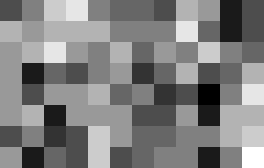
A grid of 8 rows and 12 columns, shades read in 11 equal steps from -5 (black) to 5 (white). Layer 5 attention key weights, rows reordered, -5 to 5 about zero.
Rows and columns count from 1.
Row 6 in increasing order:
-4 -4 -2 -2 1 1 1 1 1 2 2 2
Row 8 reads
1 -4 -1 -2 3 -2 -1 0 0 -4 0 5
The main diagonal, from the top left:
-2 1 4 -2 2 1 -1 0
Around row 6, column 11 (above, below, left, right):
0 2 -4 2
